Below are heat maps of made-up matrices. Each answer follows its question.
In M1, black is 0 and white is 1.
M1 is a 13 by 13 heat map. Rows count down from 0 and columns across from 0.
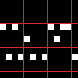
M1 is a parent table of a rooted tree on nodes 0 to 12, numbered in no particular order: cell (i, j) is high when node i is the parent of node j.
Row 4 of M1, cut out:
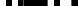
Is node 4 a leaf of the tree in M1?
no
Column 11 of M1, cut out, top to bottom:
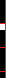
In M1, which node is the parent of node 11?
4
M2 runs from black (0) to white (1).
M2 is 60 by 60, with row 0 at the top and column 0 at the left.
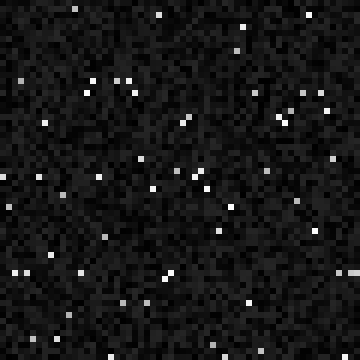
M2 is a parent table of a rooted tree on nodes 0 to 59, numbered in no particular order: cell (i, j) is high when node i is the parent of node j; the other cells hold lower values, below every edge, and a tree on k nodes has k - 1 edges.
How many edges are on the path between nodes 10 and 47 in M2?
9
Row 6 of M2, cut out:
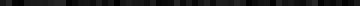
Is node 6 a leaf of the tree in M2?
yes
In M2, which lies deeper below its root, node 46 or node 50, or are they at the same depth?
the same depth
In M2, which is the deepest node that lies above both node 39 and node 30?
15
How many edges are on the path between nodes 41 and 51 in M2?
6
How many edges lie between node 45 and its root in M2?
0
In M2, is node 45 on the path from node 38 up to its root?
yes
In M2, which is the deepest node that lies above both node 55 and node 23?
26
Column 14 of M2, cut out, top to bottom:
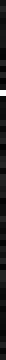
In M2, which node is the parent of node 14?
15
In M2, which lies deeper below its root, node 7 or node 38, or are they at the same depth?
the same depth
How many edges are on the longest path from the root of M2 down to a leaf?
7
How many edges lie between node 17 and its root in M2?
6
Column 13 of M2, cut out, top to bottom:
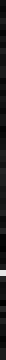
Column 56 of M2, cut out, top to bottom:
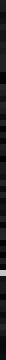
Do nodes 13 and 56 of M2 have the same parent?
yes
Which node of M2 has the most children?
45
